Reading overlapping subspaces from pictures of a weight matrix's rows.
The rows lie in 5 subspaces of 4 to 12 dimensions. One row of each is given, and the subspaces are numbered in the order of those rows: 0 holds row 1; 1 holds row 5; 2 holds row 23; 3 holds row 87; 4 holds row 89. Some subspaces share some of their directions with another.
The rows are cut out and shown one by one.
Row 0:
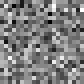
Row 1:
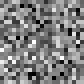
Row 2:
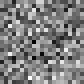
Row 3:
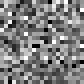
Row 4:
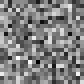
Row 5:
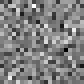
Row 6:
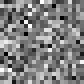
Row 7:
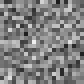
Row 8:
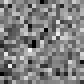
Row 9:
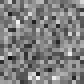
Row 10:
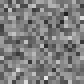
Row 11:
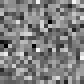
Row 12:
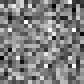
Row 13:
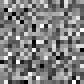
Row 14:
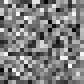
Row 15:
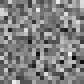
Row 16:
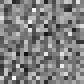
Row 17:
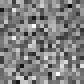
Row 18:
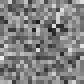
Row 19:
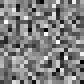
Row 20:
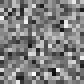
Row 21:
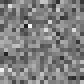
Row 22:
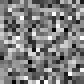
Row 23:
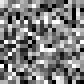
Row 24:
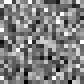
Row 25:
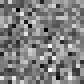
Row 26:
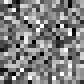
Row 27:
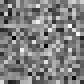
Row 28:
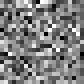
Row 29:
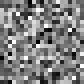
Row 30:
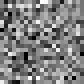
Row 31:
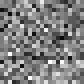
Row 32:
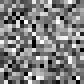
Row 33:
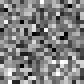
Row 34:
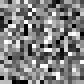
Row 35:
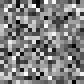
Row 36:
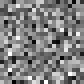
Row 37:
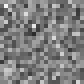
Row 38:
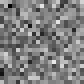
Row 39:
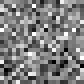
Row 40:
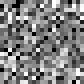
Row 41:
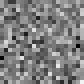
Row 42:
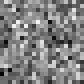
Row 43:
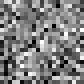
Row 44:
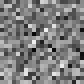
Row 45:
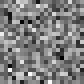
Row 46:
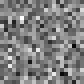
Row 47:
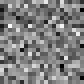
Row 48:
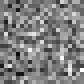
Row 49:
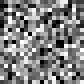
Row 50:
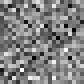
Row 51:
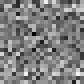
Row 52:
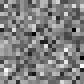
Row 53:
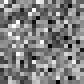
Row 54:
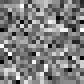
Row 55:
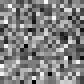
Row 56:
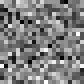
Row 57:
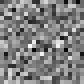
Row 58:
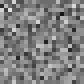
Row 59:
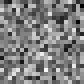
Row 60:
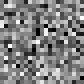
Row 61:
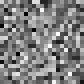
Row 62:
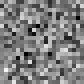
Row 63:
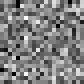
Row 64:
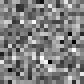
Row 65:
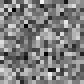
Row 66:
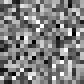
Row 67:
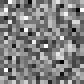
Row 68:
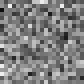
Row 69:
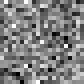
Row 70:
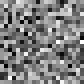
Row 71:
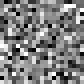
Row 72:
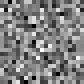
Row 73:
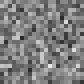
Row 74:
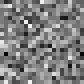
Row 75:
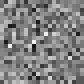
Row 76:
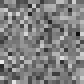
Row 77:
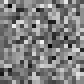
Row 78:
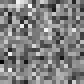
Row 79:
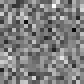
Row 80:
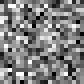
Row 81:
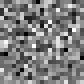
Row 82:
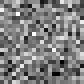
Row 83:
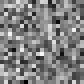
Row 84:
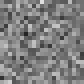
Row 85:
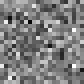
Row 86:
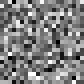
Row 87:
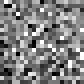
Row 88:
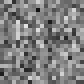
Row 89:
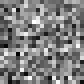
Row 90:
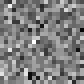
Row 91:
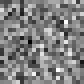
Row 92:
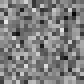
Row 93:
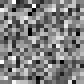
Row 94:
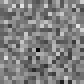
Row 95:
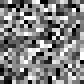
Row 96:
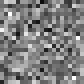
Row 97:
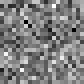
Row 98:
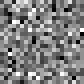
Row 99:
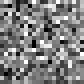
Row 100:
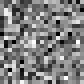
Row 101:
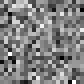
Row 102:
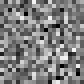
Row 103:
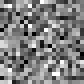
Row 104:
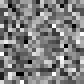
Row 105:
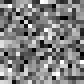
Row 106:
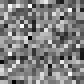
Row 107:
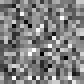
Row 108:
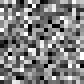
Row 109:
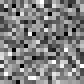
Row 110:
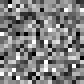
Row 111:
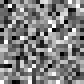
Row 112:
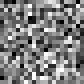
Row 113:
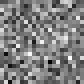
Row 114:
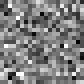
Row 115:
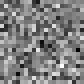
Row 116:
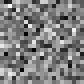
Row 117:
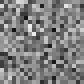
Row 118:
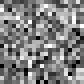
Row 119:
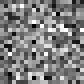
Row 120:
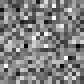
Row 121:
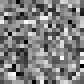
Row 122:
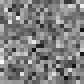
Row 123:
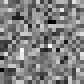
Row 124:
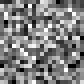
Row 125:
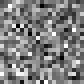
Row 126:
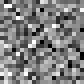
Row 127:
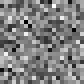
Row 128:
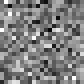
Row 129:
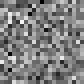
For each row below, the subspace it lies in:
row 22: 2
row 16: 2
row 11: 4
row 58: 1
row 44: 0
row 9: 1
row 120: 2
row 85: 2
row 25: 4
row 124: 2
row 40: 0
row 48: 2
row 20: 1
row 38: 2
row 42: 4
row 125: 2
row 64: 4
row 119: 1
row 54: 1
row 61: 4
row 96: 4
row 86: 1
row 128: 4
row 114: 2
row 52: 1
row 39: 1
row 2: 3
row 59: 1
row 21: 2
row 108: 1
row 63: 0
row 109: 3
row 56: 2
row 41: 4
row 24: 1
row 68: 2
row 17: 1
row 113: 3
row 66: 0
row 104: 2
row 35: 0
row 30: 4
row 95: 3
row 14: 4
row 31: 3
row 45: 2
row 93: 1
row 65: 1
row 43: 2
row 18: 1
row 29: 1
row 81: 4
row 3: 3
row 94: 3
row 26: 0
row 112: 1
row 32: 3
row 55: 2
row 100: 2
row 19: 2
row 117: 1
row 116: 3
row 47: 2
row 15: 1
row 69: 4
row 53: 4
